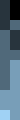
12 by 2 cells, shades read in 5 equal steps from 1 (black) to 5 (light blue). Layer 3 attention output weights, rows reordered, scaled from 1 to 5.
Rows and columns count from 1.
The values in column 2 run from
1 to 4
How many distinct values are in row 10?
1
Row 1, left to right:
2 1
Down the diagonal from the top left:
2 1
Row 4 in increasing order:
2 3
